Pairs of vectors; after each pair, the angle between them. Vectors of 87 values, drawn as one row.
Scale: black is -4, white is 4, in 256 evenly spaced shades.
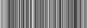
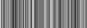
partly aligned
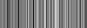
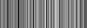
nearly parallel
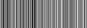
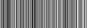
nearly parallel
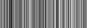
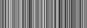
nearly opposite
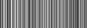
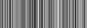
partly aligned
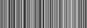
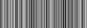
partly opposed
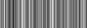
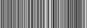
orthogonal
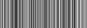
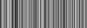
partly aligned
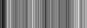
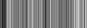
nearly parallel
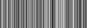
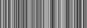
nearly parallel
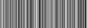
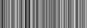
partly opposed
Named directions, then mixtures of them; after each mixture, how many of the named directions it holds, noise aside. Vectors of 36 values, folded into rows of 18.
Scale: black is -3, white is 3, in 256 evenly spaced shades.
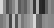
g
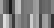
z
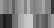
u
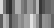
three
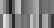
one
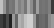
two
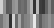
one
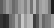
two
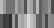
two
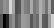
two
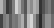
three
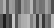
three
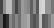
three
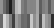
one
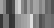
two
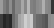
one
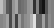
one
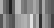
two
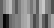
three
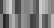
two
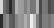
three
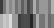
two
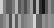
one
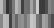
two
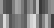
two
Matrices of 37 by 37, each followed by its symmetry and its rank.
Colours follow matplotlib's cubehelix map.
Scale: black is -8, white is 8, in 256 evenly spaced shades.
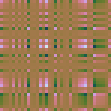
symmetric, rank one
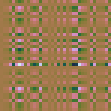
neither, rank one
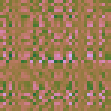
neither, rank three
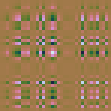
symmetric, rank one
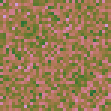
symmetric, full rank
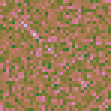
symmetric, full rank
